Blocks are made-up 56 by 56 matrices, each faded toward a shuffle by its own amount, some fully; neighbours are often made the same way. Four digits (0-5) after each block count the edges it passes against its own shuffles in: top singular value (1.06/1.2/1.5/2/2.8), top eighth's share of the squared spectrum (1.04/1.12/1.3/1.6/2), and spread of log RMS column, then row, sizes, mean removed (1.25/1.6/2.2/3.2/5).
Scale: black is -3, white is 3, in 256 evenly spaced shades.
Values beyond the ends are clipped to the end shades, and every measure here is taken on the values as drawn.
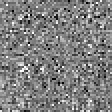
3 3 2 2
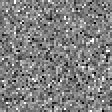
2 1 0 0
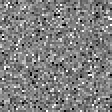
2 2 0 0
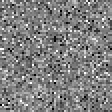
2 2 0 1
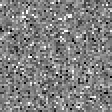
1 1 0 0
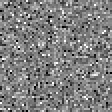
0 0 0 0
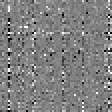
4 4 3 1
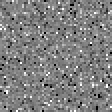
2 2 1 0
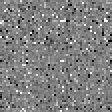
1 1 0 1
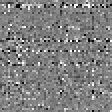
2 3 2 3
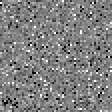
0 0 1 0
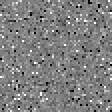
0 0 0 0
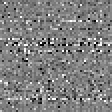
2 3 1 3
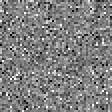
3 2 0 0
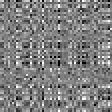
5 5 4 3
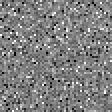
0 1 0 1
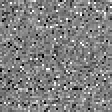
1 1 0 1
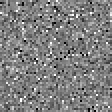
0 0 0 0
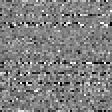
2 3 0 4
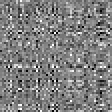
4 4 3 3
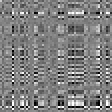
5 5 4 4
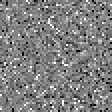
2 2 0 1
